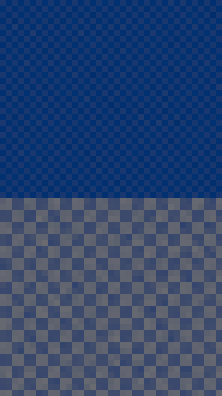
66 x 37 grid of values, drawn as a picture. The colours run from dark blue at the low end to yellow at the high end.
The table splits into 2 rows of 1 panel. Panel 1,1: very low, checkered, faint in contrast. Panel 2,1: low, checkered.
